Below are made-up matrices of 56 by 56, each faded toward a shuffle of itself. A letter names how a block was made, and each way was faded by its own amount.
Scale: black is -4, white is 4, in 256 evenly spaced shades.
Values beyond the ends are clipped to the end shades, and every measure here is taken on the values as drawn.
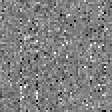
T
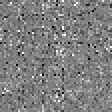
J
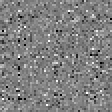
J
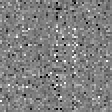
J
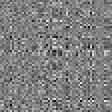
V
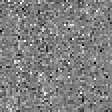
T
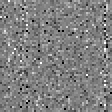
T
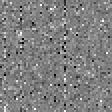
T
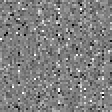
T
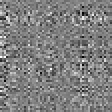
V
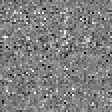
J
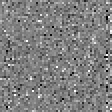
T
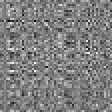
V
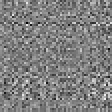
V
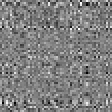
V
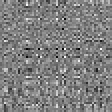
V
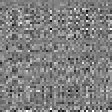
V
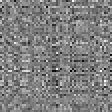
V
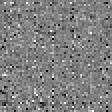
J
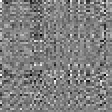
V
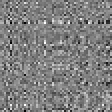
V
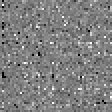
J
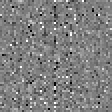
J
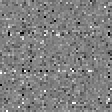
J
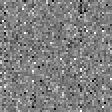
T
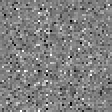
J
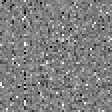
T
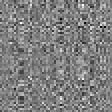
V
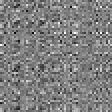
V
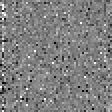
T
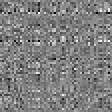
V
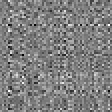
V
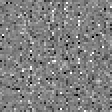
T
